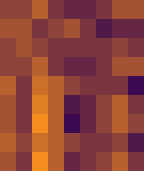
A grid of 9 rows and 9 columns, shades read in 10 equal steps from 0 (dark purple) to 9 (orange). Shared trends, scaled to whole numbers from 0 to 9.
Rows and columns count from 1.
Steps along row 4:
same up down down same up up same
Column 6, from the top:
2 3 3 2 3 2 2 3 3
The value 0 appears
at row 5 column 9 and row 7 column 5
